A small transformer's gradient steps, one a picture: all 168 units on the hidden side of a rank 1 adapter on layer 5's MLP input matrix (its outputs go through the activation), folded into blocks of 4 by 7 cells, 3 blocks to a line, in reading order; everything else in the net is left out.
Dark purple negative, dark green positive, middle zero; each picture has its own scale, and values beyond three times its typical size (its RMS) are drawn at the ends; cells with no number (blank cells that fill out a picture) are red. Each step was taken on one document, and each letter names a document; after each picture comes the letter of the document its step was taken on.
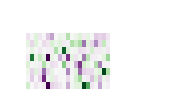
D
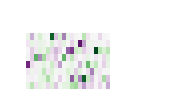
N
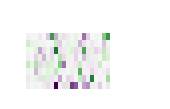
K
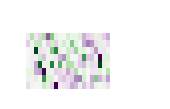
K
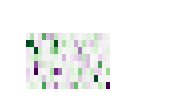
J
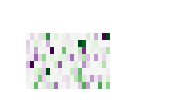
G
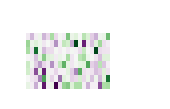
K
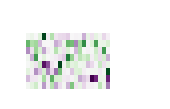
K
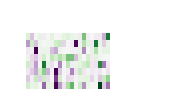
K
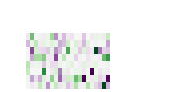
N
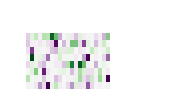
D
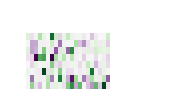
N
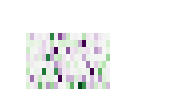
N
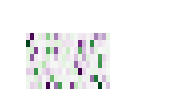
J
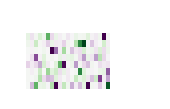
G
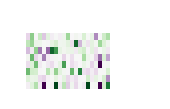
J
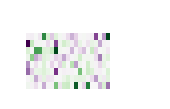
J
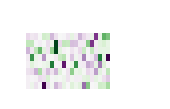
J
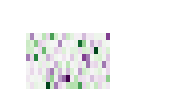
N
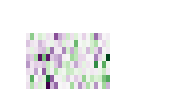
N
